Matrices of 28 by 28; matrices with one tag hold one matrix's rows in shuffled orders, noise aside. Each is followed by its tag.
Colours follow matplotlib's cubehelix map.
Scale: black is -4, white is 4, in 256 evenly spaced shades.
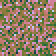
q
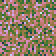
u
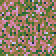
u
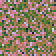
u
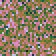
u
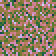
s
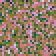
s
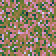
s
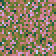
s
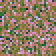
s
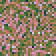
u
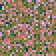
s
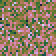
s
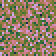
s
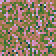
q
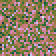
s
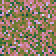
s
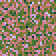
u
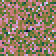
u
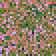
u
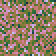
u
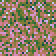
u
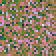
s
